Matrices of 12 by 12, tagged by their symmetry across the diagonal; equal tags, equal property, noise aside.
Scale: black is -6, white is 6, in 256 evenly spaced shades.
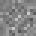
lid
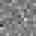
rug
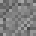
lid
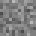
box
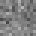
box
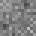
lid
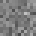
rug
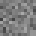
rug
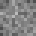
lid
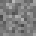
rug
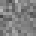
box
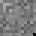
lid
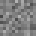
box
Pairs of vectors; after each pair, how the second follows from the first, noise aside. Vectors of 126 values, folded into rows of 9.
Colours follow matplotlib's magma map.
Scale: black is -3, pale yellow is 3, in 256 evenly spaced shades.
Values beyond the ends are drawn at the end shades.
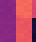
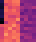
reversed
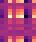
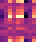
copied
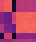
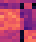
reversed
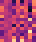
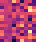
sign-scrambled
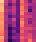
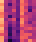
copied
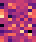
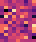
reversed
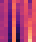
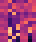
sign-scrambled
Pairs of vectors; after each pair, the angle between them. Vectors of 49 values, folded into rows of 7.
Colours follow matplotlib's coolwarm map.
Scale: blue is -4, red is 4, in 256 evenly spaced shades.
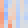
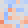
partly aligned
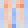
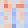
nearly parallel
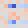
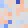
orthogonal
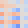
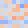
partly opposed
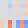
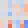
nearly parallel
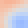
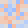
orthogonal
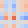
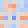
nearly opposite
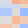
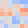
nearly opposite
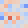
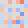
partly aligned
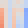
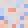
orthogonal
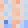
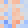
nearly parallel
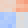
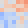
nearly parallel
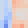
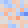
orthogonal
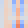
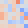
orthogonal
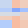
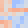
nearly opposite
